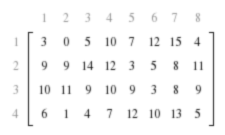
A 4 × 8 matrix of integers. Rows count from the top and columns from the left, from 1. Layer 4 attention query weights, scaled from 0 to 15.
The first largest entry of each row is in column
7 3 2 7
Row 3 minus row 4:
4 10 5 3 -3 -7 -5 4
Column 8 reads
4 11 9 5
